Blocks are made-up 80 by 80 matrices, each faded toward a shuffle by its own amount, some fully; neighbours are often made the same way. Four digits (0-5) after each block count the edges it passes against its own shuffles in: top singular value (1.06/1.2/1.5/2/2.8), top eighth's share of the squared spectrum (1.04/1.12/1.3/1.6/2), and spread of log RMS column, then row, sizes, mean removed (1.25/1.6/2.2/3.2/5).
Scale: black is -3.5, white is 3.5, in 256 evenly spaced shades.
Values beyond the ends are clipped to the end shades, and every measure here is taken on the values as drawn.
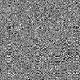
4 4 2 2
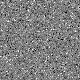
1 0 0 0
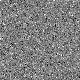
1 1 0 0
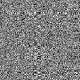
4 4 2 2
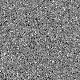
1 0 0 0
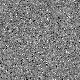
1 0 0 0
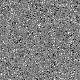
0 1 1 0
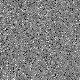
0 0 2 0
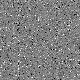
2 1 0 0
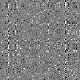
4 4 2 1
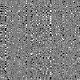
4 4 3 2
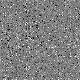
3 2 1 0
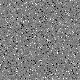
2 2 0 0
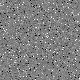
0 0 0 0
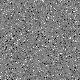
2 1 0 0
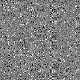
4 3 2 1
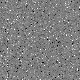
2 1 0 0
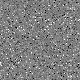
2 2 0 0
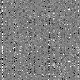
4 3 2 1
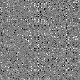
4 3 2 1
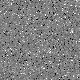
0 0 0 0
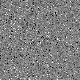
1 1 1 0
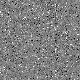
1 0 1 0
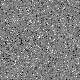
0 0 0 0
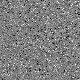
0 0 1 0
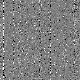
3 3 3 0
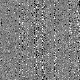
2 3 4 0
